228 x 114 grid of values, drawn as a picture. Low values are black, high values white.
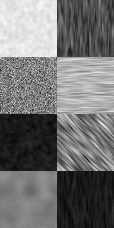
It is made of 4 by 2 panels. Panel 1,1: very high, blotchy, faint in contrast. Panel 1,2: low, streaked downward. Panel 2,1: middling, fine-grained, strong in contrast. Panel 2,2: high, streaked across. Panel 3,1: very low, blotchy, faint in contrast. Panel 3,2: middling, slanting down to the right, strong in contrast. Panel 4,1: middling, smooth, faint in contrast. Panel 4,2: very low, streaked downward, faint in contrast.
